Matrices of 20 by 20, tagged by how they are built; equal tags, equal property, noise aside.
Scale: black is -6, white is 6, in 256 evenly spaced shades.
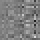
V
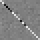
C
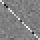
C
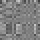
V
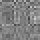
V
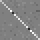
C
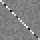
C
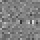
V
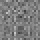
V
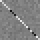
C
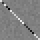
C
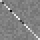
C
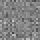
V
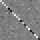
C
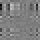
V
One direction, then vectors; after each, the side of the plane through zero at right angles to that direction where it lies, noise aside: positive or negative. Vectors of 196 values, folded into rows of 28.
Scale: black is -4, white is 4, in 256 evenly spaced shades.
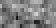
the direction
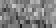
positive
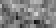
positive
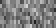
positive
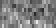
negative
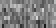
positive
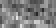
negative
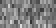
negative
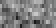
positive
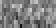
positive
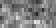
negative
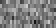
positive
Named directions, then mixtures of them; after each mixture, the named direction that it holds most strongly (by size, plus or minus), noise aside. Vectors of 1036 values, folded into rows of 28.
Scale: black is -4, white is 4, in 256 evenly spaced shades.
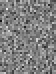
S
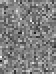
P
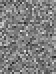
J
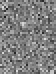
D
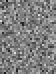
D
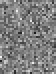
P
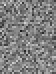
J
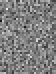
S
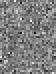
P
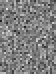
S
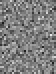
J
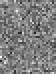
P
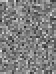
S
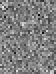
D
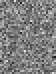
J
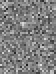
D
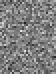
J
